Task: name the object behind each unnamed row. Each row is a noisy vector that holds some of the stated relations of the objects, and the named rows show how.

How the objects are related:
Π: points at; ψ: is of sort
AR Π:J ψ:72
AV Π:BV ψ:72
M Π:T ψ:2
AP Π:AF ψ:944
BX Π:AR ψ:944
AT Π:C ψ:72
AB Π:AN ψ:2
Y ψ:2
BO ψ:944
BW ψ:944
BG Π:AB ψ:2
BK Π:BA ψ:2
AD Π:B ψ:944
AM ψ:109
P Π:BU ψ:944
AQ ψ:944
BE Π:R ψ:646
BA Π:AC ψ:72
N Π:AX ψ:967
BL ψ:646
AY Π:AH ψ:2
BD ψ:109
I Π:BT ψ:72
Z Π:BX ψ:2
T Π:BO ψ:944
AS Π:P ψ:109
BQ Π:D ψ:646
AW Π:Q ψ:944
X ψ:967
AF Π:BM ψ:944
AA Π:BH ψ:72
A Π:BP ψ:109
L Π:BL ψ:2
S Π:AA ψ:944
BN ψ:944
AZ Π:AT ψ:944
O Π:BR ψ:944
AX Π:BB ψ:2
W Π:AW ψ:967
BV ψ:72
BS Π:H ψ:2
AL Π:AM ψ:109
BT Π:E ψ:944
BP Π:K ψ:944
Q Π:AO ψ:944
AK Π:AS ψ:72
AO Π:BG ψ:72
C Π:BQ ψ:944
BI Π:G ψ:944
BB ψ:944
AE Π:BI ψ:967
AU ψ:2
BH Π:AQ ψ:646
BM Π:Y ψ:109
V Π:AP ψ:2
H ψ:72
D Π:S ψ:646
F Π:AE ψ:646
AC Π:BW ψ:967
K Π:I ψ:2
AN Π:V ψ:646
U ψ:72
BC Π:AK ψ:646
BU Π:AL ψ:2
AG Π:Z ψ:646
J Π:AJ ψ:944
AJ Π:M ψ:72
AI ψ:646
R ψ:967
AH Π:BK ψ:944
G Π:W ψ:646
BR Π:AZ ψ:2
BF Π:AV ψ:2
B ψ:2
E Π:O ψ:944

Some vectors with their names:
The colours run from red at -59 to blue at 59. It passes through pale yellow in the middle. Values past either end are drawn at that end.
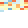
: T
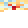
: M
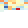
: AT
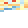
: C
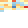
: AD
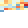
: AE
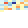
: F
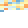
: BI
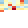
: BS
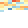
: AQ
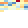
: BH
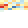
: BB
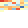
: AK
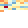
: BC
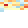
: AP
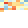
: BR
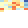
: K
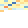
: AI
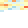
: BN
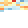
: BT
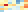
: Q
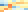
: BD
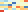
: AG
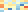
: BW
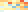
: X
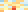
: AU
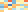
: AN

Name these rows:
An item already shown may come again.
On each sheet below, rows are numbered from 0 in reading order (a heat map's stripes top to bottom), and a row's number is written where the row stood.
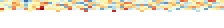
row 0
K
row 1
Y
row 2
BK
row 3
BL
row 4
L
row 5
BK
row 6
AQ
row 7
AQ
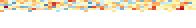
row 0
BC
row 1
W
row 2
AQ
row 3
AR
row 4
BX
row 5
V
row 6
Y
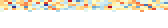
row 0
N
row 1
AC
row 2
BP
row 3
AH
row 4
X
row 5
AY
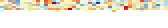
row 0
AO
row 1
R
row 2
B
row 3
G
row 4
M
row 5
BA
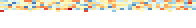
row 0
AG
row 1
AJ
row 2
B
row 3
BL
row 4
BW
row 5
J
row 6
H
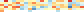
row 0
BU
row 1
AZ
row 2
AD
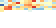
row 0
BM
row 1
P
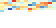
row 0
S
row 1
A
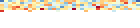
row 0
Z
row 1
AX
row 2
AA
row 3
M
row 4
I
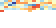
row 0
BE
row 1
AS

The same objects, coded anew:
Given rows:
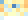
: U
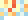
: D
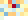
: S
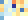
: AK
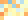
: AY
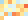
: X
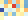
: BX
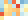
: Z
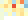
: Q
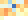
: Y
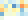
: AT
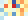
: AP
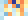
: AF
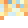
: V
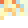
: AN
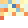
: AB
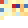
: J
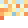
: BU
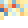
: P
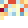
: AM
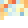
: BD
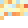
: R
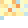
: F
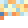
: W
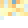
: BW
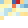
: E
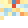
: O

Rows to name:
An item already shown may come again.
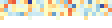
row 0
A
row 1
AO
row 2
AJ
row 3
AR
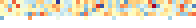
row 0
BC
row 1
W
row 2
AO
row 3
AH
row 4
BI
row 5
S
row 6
BP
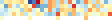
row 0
AA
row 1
BM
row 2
Z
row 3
BK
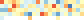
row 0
BH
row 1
N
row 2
BA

